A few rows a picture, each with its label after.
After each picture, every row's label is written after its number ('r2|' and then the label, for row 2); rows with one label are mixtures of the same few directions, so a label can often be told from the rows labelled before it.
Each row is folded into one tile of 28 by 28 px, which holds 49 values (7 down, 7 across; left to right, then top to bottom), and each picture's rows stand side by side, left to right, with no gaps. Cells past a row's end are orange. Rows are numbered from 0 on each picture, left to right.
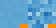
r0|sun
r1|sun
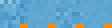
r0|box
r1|box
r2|sun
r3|sun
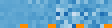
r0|sun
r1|box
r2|sun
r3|sun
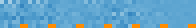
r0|box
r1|box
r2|sun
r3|box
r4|sun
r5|sun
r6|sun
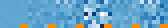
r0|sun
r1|sun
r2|box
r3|sun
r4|box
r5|box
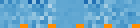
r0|box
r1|box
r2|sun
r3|box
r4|sun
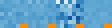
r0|sun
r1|box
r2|box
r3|sun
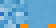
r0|sun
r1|sun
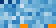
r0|box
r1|sun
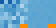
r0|box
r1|box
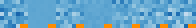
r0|sun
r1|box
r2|sun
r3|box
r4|box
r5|sun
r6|sun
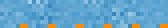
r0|sun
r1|box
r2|sun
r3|box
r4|sun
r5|sun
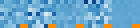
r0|sun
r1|sun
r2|box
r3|box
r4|box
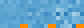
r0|box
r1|sun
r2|sun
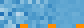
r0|sun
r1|box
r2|sun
